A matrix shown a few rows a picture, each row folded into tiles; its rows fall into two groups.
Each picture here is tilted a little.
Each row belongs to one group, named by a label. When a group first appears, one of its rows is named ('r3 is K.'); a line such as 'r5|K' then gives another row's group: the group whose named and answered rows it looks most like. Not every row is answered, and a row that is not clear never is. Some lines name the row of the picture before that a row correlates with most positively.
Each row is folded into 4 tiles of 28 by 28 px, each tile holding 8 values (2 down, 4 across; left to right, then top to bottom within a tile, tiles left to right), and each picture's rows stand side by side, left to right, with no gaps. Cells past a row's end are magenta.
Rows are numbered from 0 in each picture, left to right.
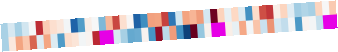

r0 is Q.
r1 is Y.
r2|Q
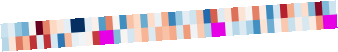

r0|Q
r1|Y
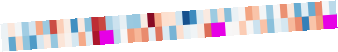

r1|Q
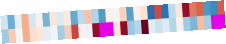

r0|Q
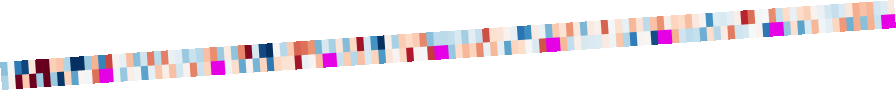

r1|Y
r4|Q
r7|Y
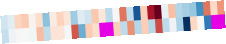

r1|Q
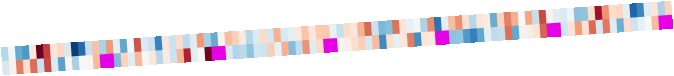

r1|Q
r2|Y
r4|Y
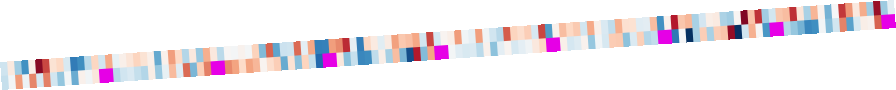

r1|Y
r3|Y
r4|Y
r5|Y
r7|Y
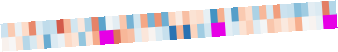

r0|Y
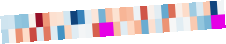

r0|Q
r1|Y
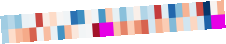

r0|Q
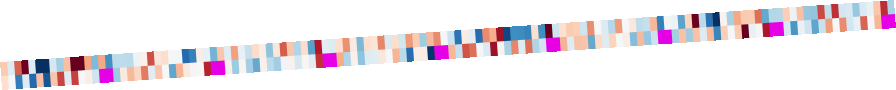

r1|Q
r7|Y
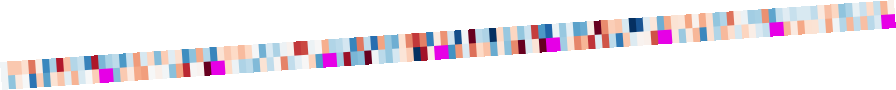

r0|Y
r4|Q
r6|Y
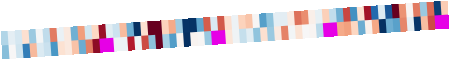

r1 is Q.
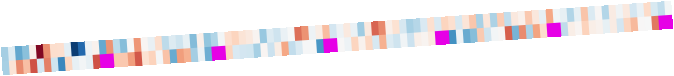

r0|Q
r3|Q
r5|Q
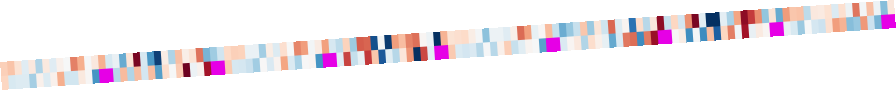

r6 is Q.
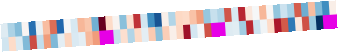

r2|Y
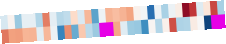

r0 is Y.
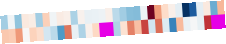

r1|Q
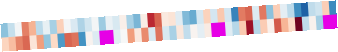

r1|Q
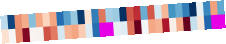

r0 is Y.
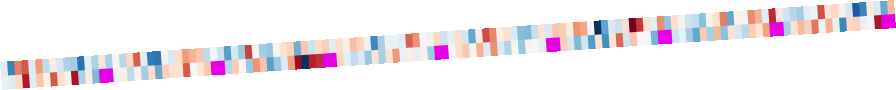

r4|Q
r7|Q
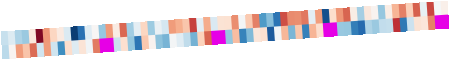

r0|Q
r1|Y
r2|Y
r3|Y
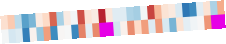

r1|Q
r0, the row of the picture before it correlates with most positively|3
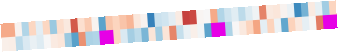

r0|Y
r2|Q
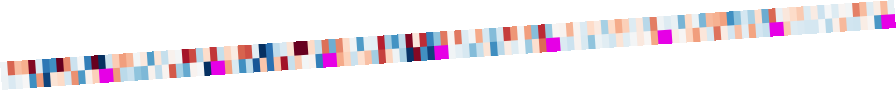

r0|Y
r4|Y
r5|Y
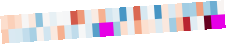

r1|Q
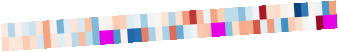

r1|Y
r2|Q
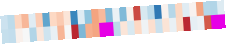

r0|Y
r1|Q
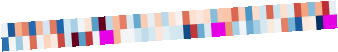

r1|Y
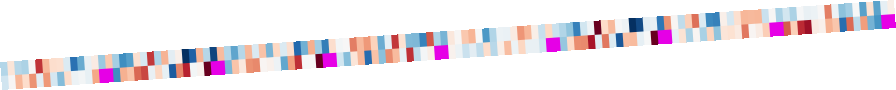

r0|Q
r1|Q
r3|Y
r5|Q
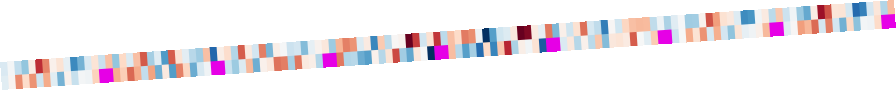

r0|Q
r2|Y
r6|Q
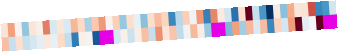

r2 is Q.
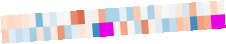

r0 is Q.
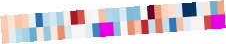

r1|Q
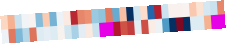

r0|Y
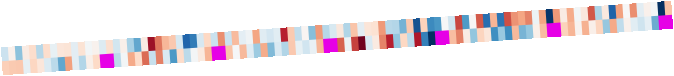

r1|Q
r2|Y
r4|Y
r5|Y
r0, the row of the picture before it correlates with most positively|1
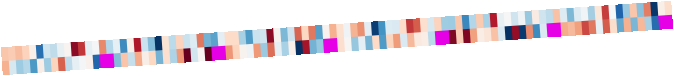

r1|Q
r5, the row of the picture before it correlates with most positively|3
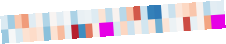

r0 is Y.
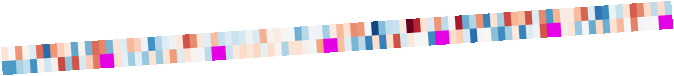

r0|Y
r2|Q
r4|Y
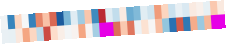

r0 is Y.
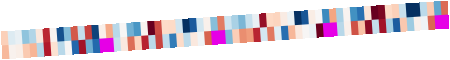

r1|Q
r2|Q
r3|Q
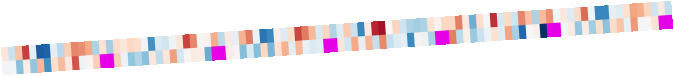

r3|Q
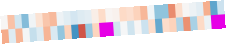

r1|Y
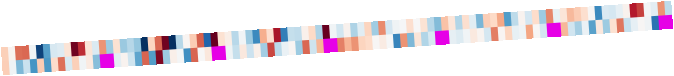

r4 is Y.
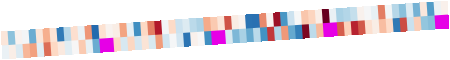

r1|Q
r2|Y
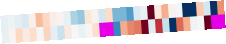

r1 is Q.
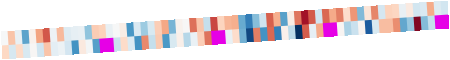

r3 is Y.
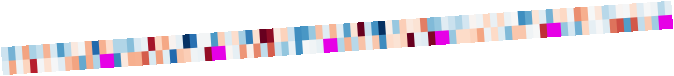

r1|Q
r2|Q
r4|Q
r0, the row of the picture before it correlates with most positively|1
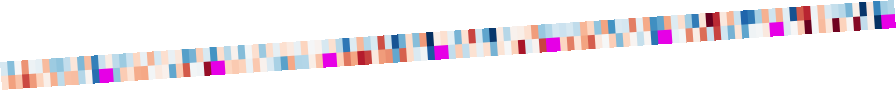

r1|Q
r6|Q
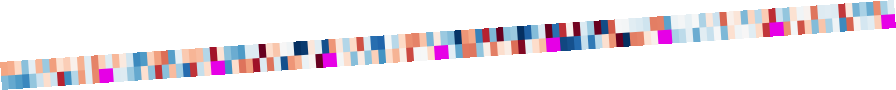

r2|Q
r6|Y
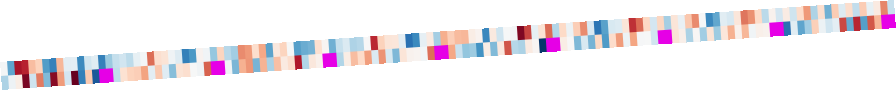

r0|Y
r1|Q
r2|Y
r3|Q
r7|Y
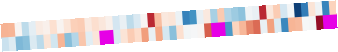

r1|Q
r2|Q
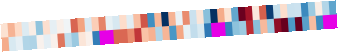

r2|Y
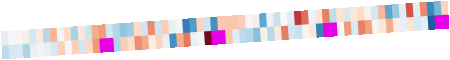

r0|Y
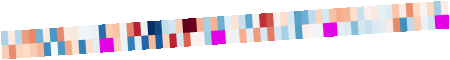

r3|Y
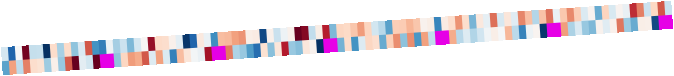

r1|Q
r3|Y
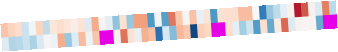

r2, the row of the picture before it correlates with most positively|2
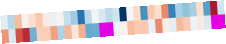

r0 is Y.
